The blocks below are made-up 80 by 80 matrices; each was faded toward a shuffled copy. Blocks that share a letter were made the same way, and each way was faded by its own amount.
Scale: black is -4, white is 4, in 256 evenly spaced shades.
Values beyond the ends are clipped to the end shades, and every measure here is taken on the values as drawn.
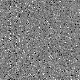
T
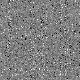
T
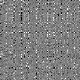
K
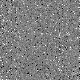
T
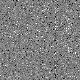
T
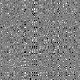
K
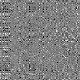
K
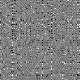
K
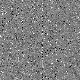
T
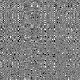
K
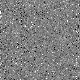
T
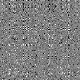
K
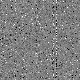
T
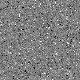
T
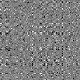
K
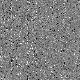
T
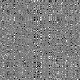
K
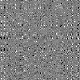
K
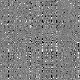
K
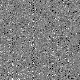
T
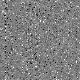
T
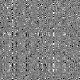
K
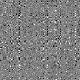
K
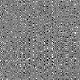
K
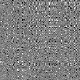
K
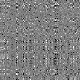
K
